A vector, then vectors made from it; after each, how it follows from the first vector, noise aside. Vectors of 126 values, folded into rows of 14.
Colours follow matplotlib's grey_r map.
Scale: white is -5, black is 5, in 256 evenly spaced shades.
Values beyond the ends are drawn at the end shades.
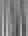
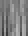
negated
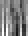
scaled up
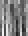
scaled up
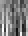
scaled up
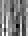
scaled up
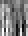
scaled up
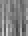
copied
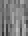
negated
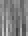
copied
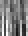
scaled up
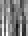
scaled up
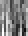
scaled up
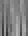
negated
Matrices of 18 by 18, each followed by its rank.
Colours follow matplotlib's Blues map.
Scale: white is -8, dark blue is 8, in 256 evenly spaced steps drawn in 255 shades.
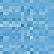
three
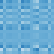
one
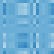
one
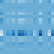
one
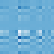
one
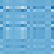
one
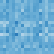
three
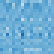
three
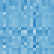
three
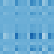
one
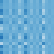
one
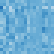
three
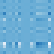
one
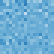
three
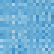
three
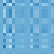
one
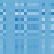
one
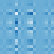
one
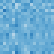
three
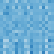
three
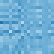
three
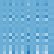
one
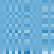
one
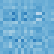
three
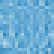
three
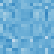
three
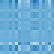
one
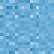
three
